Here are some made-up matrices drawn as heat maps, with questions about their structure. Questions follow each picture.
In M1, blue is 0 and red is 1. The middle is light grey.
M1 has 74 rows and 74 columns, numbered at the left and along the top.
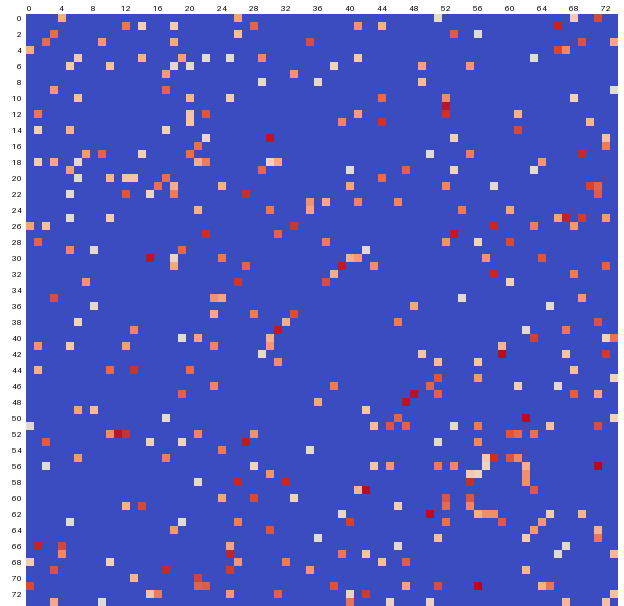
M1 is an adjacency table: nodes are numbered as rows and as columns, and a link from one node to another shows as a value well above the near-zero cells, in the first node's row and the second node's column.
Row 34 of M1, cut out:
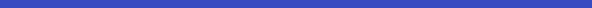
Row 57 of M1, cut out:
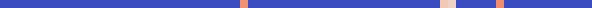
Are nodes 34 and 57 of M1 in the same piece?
no
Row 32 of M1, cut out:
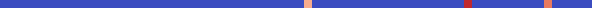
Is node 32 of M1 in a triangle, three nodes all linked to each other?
no
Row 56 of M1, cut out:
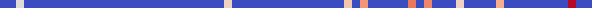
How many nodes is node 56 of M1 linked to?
9
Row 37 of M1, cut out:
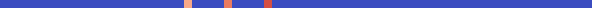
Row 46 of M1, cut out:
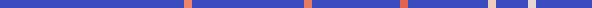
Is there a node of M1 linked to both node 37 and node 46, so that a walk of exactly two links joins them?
yes
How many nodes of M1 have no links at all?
1
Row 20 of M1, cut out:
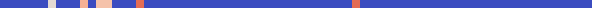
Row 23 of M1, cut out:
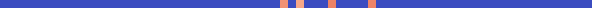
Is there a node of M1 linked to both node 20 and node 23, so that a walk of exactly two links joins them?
no
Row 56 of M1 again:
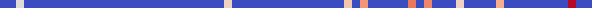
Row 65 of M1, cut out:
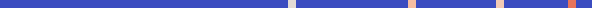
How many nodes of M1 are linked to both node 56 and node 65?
3
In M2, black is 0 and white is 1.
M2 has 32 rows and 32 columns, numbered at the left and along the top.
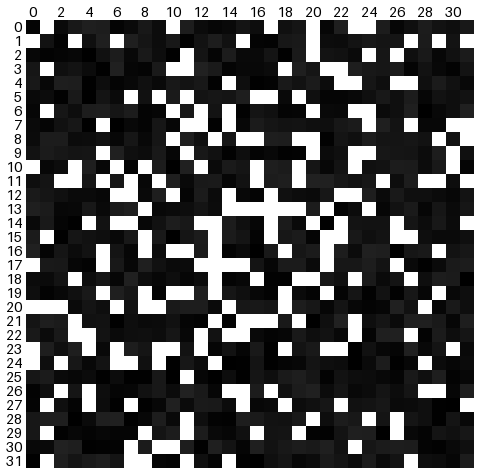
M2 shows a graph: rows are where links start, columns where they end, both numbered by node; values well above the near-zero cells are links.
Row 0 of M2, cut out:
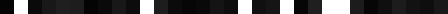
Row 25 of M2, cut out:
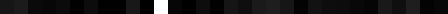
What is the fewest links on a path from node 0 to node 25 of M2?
4
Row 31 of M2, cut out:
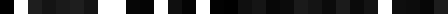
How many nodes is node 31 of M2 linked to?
6
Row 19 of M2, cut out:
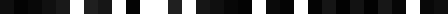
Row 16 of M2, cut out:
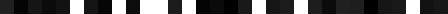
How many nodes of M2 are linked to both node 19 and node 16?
8
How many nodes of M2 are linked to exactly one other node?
1
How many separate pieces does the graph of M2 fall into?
1
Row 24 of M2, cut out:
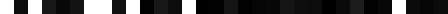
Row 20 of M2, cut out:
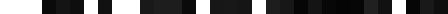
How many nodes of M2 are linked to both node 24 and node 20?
5
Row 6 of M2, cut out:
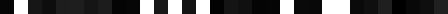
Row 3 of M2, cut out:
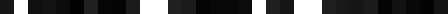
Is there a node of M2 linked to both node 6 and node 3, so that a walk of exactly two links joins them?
yes
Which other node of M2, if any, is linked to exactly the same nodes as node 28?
node 2
